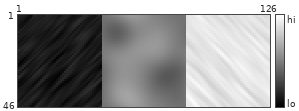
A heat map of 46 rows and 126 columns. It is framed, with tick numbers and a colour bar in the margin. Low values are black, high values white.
It is made of 1 by 3 panels. Panel 1,1: very low, slanting up to the right, faint in contrast. Panel 1,2: middling, smooth. Panel 1,3: very high, slanting down to the right, faint in contrast.
